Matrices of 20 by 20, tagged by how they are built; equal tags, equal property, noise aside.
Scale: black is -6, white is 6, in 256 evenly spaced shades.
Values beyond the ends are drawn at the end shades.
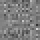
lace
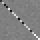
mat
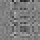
lace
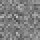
lace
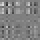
lace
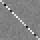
mat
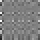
lace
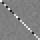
mat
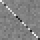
mat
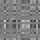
lace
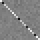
mat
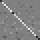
mat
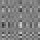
lace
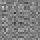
lace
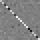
mat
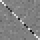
mat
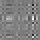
lace
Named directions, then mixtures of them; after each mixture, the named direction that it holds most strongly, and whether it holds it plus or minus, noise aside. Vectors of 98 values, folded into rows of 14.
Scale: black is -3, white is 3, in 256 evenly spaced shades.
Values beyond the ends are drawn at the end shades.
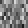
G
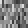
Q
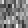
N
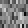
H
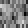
H, plus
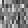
Q, plus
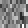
H, minus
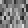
G, minus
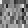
G, minus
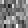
N, plus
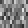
G, plus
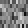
H, plus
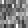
N, plus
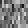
Q, minus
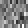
H, minus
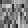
Q, minus
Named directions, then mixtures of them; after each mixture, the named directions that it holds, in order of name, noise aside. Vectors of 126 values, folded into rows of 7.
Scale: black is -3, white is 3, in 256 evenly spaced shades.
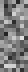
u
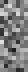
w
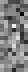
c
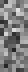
c, w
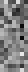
c, u, w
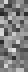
w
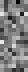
c, u, w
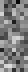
c, u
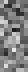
c, w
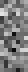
w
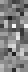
c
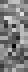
c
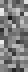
c, u, w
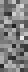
c, u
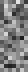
u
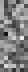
u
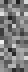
c, u, w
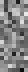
c, u, w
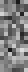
c, w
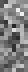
c, w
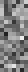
u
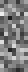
c, w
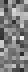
u, w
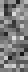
u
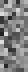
w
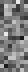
u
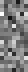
c, u, w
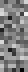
c, u, w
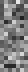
u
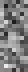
c, u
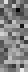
c, u, w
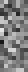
w
